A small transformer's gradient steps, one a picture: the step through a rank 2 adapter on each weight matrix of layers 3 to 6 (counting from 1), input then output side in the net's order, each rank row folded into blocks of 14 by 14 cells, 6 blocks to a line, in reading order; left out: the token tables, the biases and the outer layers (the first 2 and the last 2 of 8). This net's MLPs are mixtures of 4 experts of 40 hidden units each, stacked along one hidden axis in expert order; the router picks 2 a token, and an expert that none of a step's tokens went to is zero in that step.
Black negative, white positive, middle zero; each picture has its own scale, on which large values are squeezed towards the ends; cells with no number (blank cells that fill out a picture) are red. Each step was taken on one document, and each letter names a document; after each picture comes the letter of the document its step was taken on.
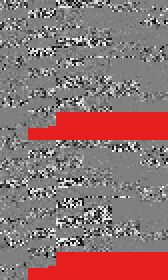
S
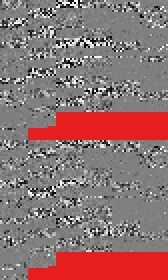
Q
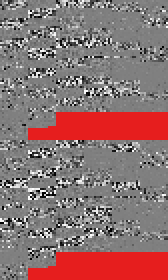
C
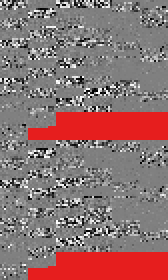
C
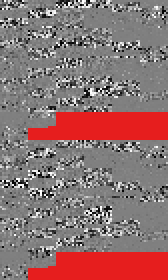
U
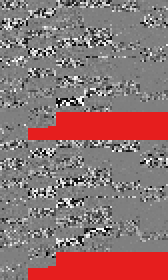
S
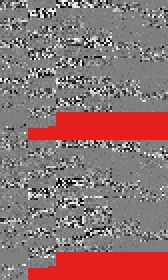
C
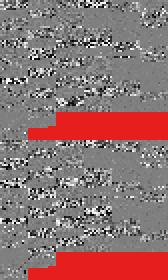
U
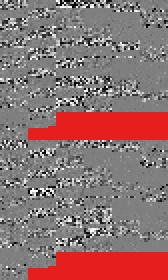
S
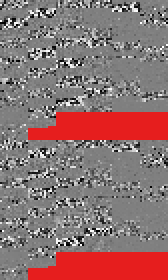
S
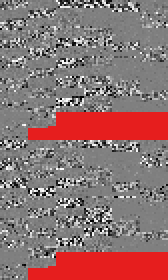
S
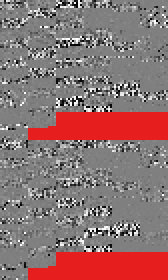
Q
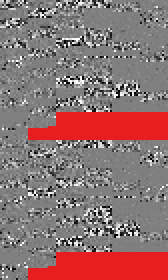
Q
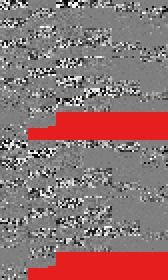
U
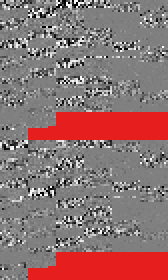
Q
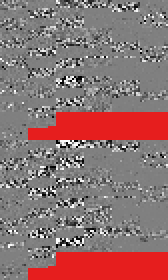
C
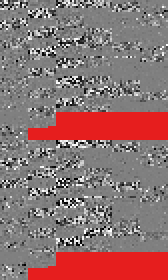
C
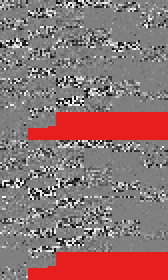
U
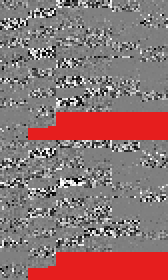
S
